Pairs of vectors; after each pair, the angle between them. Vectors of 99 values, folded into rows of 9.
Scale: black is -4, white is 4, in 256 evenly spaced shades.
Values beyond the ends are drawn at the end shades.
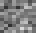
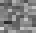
partly aligned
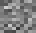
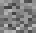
nearly opposite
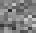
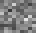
nearly parallel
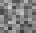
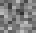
nearly opposite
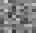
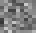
partly aligned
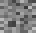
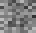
nearly parallel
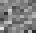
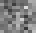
partly opposed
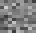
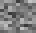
partly opposed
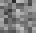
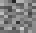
partly aligned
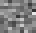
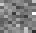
partly aligned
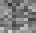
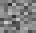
partly aligned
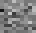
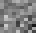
orthogonal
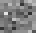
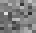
nearly parallel
